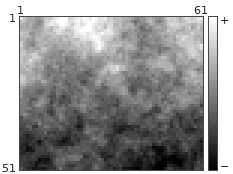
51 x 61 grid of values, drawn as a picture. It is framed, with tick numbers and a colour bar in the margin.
The field is mottled with small blotches. The ninth with the lowest average is the bottom right. No row or column stands out. There is an overall slope up to the top. There are no lone odd cells.
